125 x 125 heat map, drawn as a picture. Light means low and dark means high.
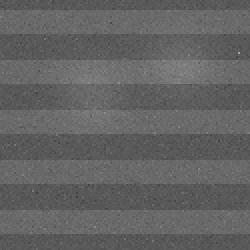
Horizontal stripes repeat 5 times down the table. There are two dips. On average the colour sits 60% of the way up the scale.
